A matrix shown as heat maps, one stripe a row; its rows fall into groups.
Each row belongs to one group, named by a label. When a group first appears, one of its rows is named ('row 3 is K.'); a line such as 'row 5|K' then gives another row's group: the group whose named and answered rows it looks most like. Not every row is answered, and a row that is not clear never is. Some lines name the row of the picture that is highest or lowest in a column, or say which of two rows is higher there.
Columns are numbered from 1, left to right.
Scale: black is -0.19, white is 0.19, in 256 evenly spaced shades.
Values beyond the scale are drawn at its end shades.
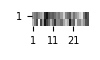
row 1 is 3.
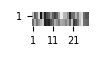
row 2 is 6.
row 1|3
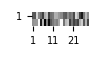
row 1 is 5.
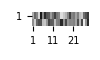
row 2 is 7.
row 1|3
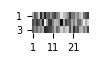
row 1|3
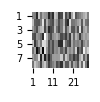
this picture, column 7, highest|4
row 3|7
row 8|7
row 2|7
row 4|5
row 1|7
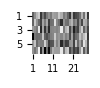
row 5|7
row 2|7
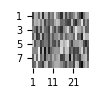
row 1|5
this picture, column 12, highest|1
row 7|6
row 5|3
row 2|6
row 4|5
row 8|5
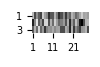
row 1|7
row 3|6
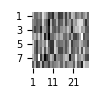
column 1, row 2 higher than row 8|Yes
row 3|3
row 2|3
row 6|7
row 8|5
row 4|6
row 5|7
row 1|7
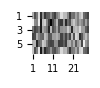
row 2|7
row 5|7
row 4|5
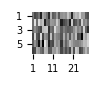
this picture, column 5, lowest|1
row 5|5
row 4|5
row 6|5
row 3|7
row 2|6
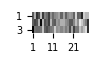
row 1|5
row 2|3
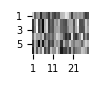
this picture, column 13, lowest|1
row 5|5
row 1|3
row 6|6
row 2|5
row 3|5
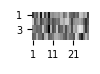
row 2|3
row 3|3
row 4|5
